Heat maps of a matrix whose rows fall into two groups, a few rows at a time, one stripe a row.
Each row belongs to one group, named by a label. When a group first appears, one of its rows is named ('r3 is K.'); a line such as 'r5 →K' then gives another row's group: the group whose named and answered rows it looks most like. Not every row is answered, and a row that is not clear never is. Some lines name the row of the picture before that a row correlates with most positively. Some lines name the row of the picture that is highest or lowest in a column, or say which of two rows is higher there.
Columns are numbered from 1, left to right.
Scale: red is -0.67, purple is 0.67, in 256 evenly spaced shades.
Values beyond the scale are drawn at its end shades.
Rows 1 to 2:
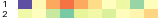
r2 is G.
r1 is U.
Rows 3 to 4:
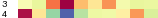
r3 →U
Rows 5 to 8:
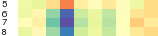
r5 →U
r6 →G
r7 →G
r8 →G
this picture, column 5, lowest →5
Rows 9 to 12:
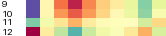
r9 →U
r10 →U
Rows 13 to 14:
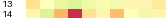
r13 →G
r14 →U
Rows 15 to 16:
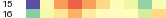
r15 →U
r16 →U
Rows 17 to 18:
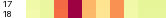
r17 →U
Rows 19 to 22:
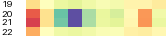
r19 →G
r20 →G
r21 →G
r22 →G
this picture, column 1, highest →19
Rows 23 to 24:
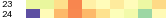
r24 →U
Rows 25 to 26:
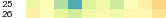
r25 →G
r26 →G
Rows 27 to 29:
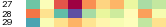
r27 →U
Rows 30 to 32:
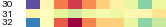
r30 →U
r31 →G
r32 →U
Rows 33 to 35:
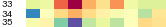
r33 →U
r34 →U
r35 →G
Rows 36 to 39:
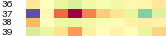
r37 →U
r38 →G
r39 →U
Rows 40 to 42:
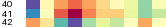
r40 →U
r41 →U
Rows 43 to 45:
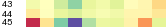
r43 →G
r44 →G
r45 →G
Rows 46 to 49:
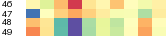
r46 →U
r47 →U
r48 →G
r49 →G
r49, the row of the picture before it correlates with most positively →45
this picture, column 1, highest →47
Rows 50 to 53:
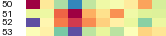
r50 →G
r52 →U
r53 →G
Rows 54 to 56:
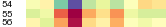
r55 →U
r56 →U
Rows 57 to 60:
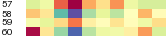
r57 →U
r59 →U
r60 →G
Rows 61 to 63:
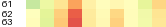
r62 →U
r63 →U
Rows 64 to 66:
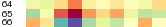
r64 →U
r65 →U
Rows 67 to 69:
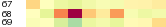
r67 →G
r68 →U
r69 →G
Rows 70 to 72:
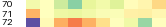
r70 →G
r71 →G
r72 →U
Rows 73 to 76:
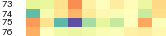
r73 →U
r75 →G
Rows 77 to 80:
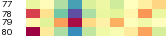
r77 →G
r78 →G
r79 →U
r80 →G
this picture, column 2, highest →79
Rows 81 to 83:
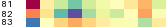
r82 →G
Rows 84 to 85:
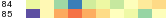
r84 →G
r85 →U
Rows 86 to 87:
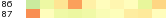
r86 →U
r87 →G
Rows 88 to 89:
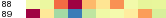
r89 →G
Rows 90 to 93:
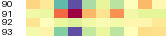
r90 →G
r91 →U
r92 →G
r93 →G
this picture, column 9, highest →91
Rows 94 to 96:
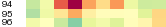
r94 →U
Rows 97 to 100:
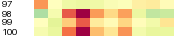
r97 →G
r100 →U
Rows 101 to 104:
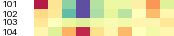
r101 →G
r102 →G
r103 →G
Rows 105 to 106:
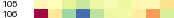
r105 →G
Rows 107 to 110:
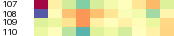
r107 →G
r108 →U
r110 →G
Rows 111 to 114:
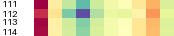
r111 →G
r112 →G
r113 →G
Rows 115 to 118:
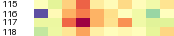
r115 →U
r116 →U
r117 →U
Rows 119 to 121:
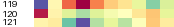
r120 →G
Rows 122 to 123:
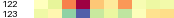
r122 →U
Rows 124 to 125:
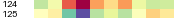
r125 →G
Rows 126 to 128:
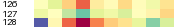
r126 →U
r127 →G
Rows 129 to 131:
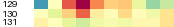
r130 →U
